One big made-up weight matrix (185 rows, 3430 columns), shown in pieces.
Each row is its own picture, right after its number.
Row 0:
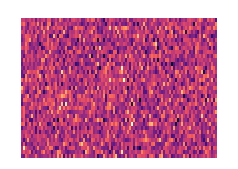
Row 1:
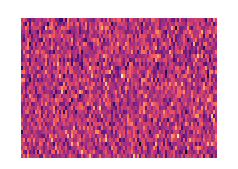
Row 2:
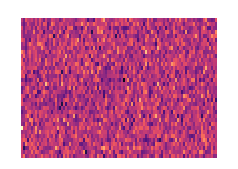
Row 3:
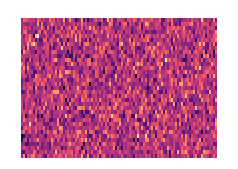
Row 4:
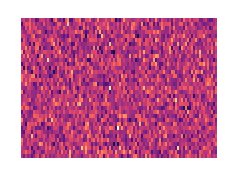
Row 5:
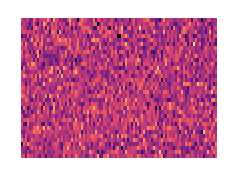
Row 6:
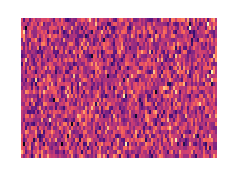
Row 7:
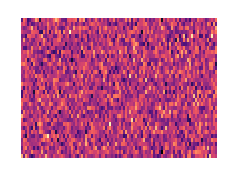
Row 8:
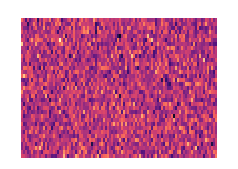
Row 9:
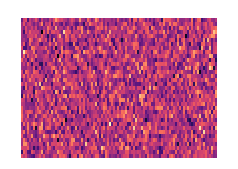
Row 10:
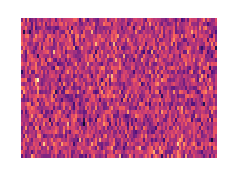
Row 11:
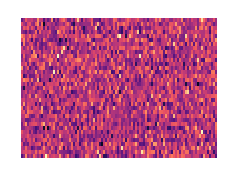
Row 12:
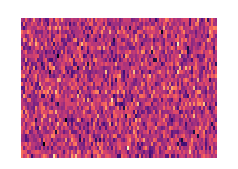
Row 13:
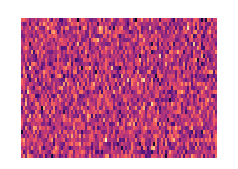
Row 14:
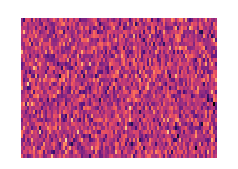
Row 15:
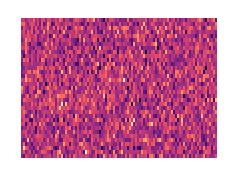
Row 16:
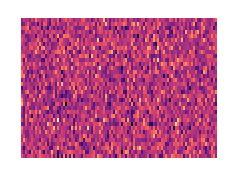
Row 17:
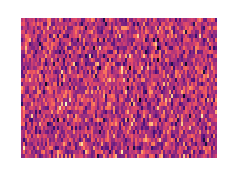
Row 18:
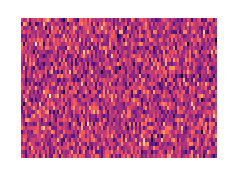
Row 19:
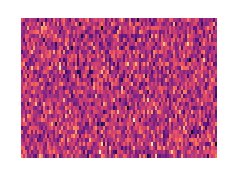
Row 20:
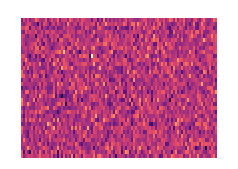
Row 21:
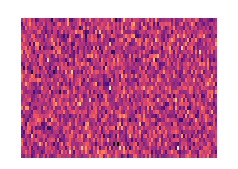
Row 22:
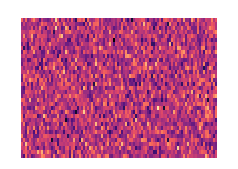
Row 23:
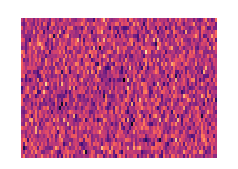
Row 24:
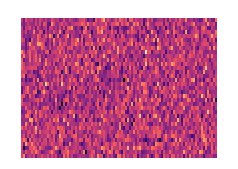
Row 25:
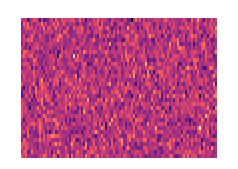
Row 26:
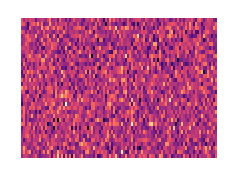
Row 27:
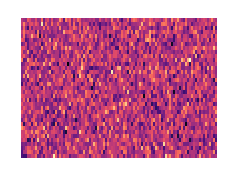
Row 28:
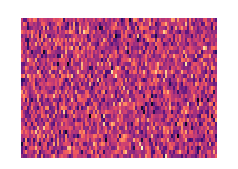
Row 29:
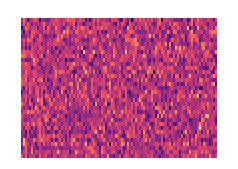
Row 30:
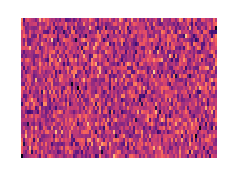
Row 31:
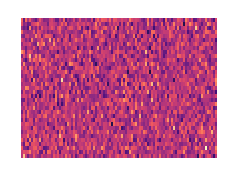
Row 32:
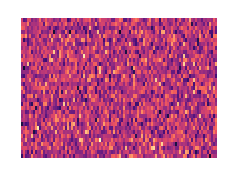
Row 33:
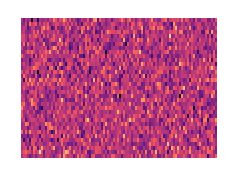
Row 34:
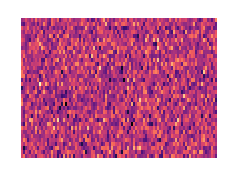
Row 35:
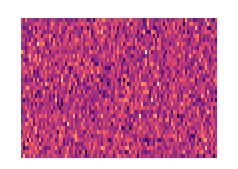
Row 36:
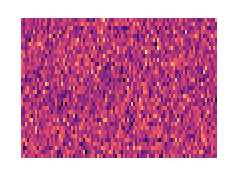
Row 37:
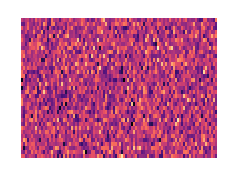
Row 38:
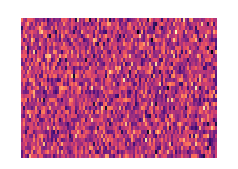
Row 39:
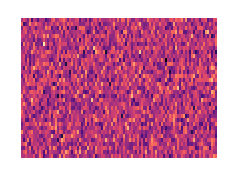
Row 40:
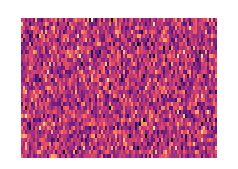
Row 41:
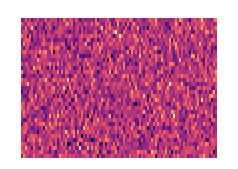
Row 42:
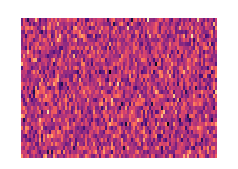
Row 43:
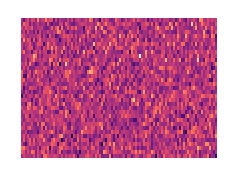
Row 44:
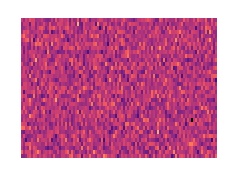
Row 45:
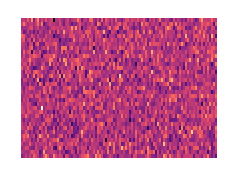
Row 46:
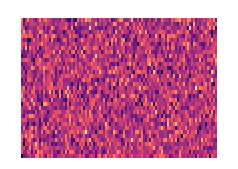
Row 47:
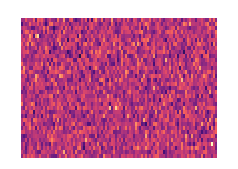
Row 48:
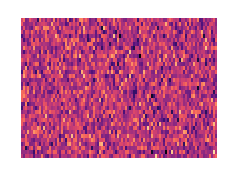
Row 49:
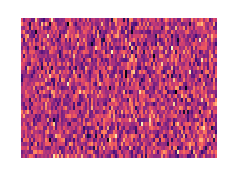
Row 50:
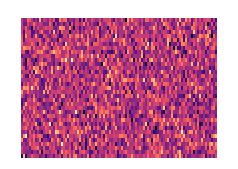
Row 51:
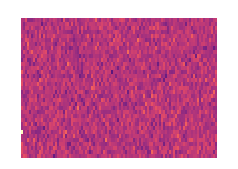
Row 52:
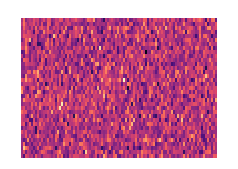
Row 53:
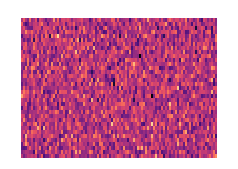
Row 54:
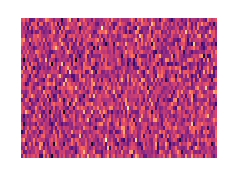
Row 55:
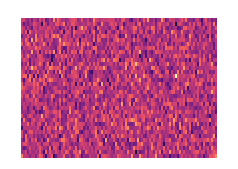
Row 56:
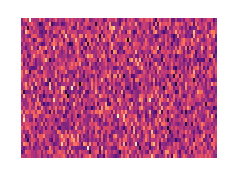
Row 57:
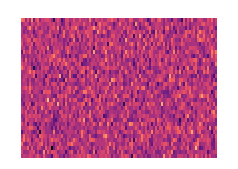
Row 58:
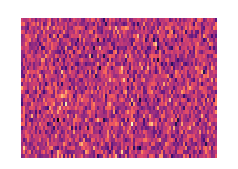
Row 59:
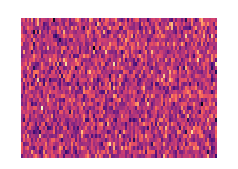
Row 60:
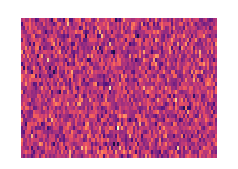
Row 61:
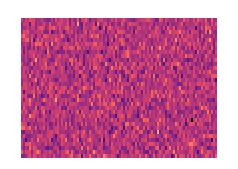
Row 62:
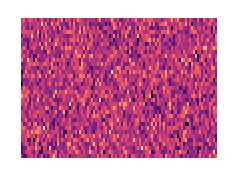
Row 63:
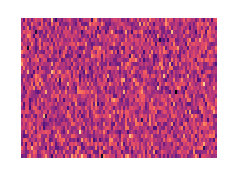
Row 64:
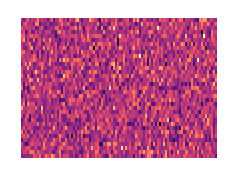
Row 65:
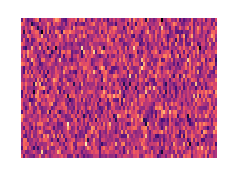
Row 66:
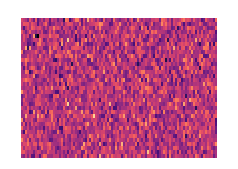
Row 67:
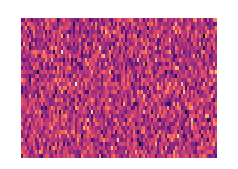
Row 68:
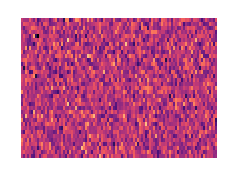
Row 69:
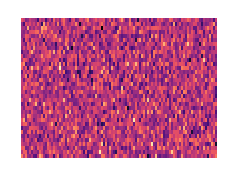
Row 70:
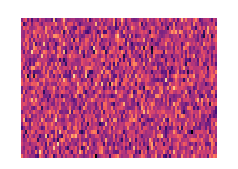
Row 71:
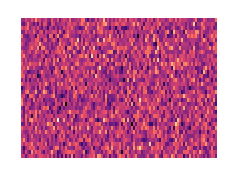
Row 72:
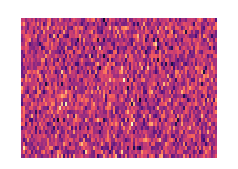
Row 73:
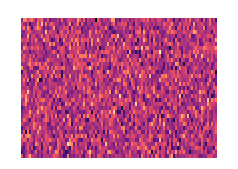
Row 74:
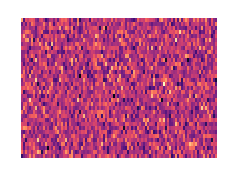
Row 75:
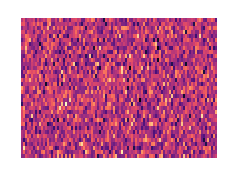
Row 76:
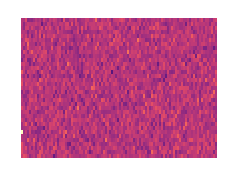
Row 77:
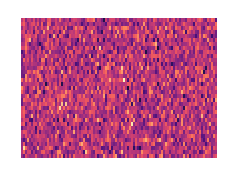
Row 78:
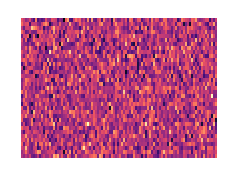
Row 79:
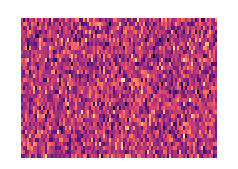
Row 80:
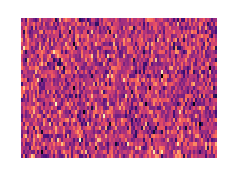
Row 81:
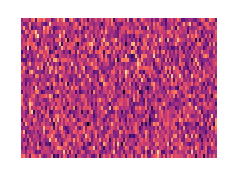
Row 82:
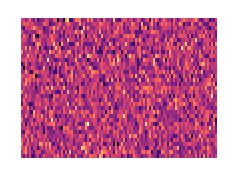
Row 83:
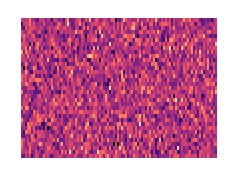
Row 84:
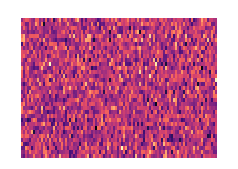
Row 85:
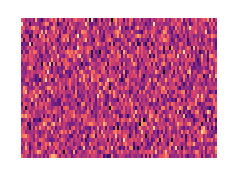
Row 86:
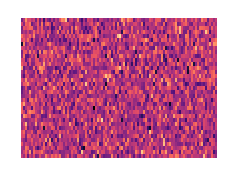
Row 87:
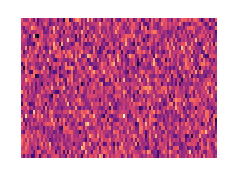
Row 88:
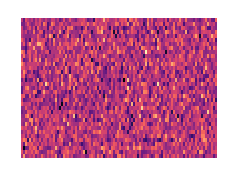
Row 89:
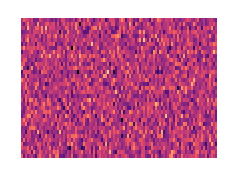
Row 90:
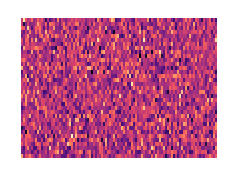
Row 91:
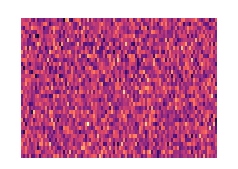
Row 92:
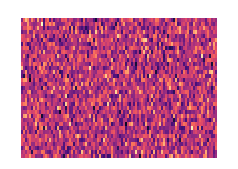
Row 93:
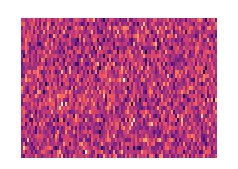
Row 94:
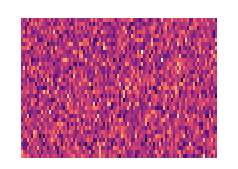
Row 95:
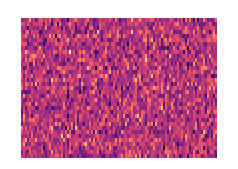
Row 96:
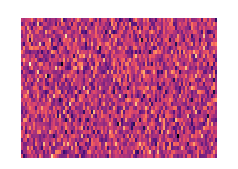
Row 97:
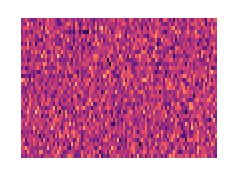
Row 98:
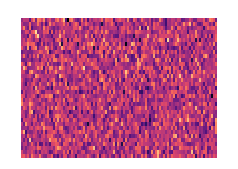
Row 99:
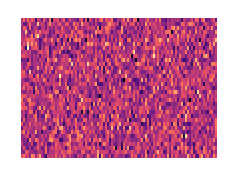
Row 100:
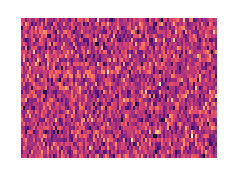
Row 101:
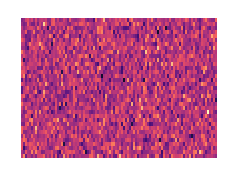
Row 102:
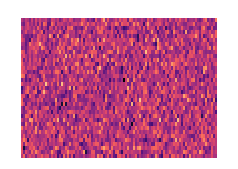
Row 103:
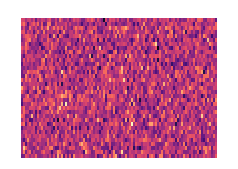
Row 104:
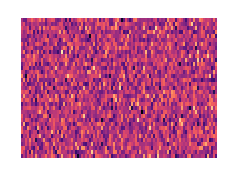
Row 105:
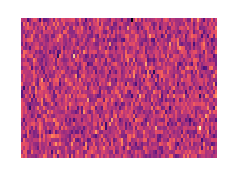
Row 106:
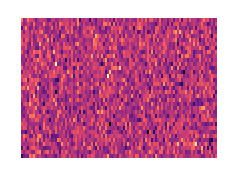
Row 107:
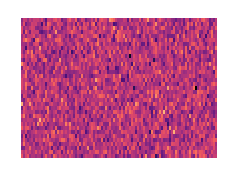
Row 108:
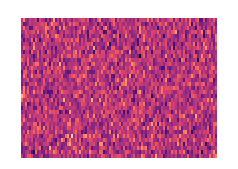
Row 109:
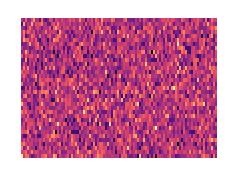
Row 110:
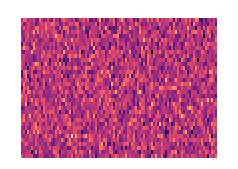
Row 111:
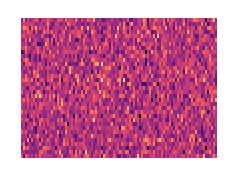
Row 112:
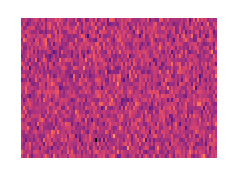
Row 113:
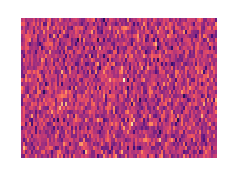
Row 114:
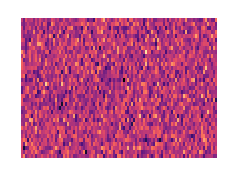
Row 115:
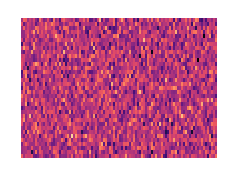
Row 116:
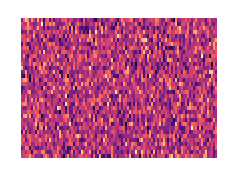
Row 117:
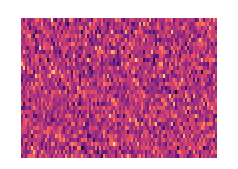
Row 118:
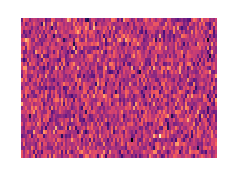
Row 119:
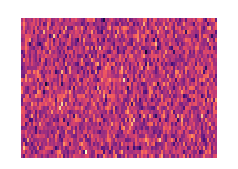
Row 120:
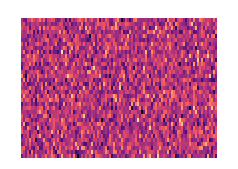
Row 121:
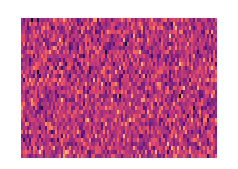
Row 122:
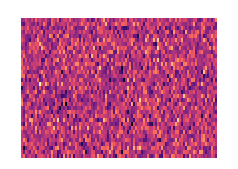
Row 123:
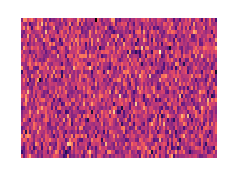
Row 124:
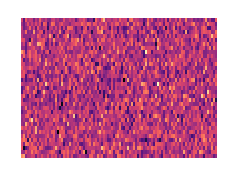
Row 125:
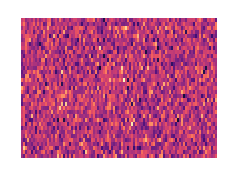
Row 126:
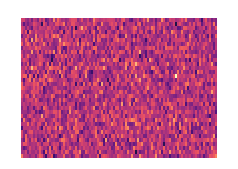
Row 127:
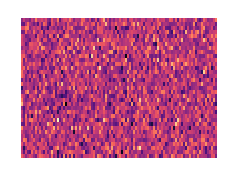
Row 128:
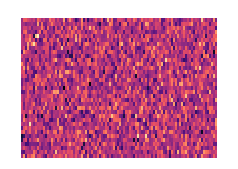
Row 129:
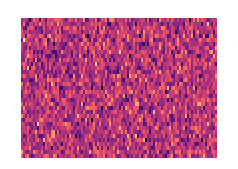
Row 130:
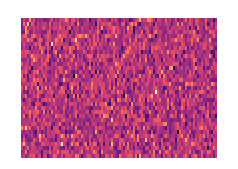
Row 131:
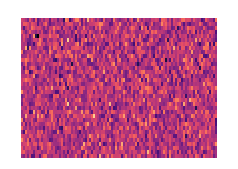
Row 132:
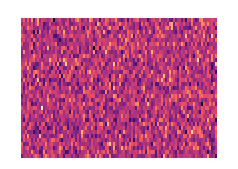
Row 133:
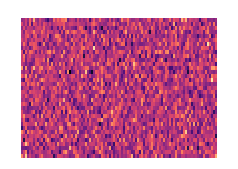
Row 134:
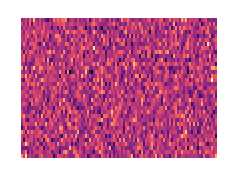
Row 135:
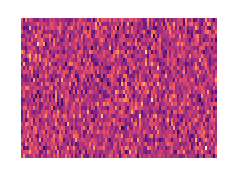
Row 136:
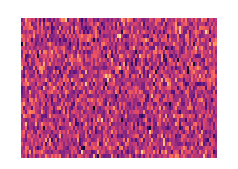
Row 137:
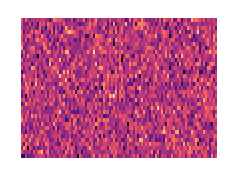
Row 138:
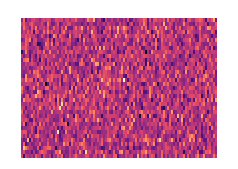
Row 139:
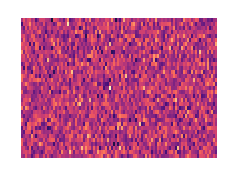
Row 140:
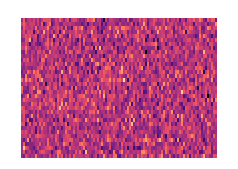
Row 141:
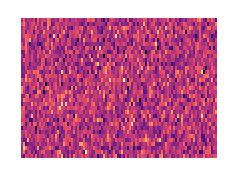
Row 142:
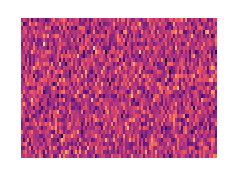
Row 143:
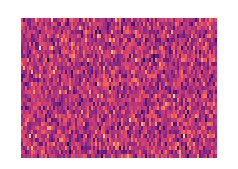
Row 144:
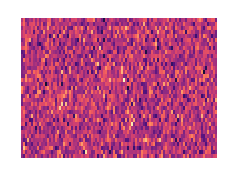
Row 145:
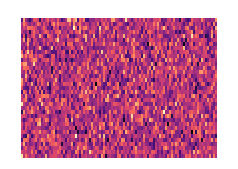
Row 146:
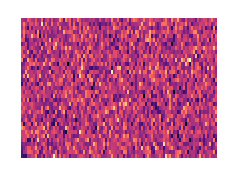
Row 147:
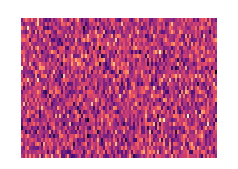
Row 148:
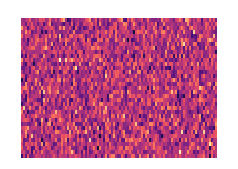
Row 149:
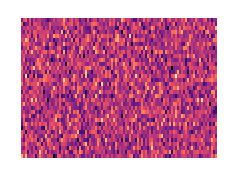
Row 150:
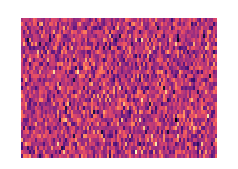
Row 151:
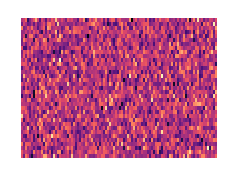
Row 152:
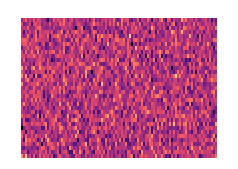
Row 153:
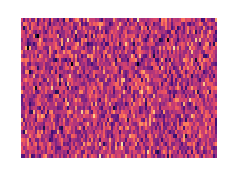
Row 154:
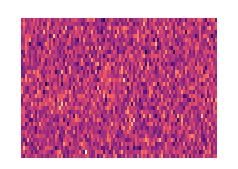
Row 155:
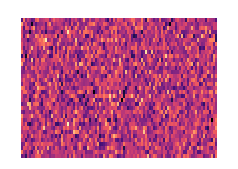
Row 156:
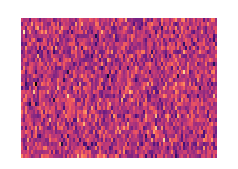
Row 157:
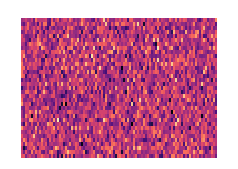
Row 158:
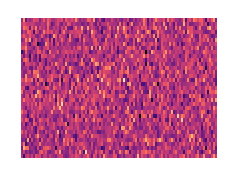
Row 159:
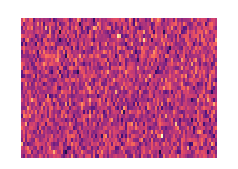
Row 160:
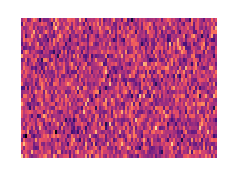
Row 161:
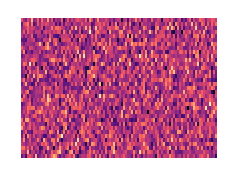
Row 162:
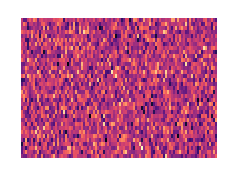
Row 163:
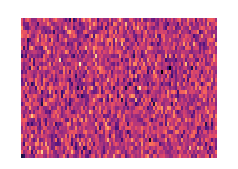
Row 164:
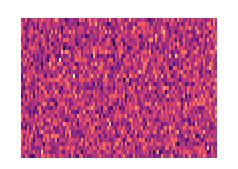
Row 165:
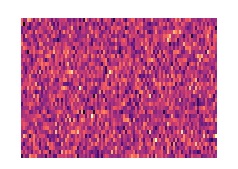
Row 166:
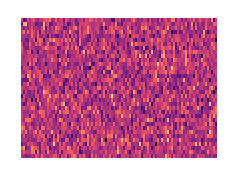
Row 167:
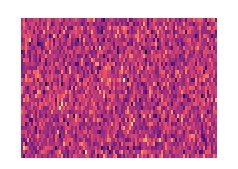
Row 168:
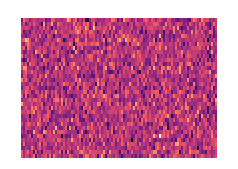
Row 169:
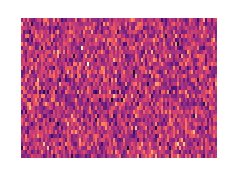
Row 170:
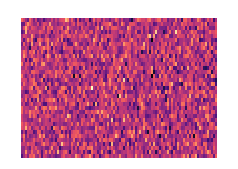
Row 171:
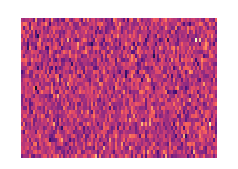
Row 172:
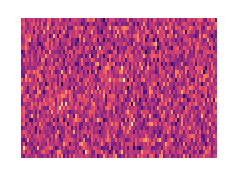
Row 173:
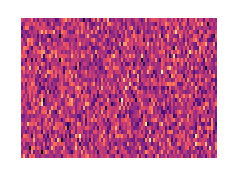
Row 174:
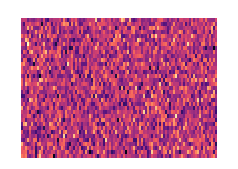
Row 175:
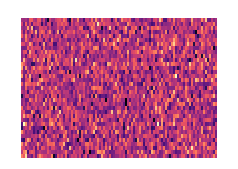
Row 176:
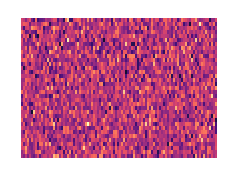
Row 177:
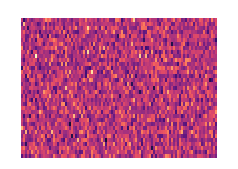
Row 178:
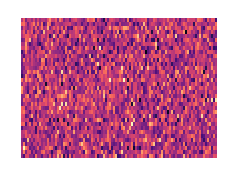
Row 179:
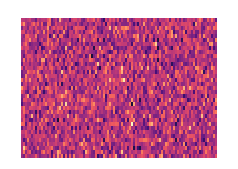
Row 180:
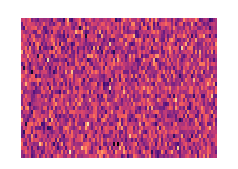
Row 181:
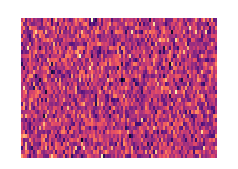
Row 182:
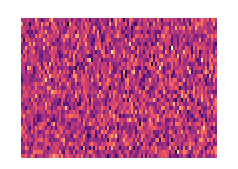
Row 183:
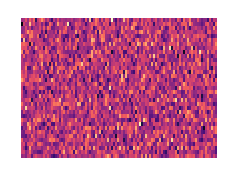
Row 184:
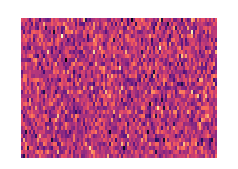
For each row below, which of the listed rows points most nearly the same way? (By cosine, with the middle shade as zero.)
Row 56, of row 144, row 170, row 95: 170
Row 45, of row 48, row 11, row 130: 11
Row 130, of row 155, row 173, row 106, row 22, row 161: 106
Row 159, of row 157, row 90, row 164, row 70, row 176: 90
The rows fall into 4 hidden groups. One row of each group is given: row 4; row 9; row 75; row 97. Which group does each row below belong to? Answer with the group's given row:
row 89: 97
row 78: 4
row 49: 4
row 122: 75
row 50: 9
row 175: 97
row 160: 9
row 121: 97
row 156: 9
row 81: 4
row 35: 75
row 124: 75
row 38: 9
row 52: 75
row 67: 97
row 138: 75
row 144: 75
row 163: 9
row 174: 97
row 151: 9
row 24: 75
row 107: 9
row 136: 97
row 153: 4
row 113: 75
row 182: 4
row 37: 75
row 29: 9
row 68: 4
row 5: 97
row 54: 97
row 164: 9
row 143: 4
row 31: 75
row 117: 4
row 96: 97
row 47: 4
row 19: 97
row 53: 97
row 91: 4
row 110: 97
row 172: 75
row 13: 97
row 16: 75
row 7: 9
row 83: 4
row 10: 9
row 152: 97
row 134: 97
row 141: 75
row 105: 9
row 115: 97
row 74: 9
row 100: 9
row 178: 75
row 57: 97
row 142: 97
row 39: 97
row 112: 9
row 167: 75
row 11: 97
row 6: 9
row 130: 9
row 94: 9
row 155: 9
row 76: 97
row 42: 9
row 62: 97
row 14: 97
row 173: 9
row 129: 9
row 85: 4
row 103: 75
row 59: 97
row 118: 9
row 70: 97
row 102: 75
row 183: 4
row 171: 4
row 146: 97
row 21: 4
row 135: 75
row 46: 9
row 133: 97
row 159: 97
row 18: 97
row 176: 4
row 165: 9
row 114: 75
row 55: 97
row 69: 97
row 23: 75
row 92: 97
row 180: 4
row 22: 9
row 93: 75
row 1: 97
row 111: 75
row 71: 75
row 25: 9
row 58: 75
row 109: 9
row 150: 97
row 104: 97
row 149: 97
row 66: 4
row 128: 4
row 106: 9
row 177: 97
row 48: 97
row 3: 4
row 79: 4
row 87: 4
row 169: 9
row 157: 75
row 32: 9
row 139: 4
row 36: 75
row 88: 75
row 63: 4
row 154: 75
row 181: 4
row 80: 9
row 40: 4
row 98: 4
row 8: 97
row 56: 9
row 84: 97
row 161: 97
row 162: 97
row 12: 9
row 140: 75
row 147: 97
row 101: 75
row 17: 75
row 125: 75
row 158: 75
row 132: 97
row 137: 9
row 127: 75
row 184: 9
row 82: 4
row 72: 75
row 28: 97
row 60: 4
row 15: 75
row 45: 97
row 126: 97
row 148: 9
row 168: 9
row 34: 75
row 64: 97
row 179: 75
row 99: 4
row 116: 97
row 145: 9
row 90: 97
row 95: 9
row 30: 9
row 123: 97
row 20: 75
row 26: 75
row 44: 9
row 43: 97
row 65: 9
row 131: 4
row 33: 97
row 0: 75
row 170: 9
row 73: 97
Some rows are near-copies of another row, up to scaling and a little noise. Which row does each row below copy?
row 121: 33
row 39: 142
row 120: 104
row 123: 73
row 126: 55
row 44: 61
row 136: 86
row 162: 28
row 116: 92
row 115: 110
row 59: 132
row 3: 128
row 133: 134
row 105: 25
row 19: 69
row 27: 146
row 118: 168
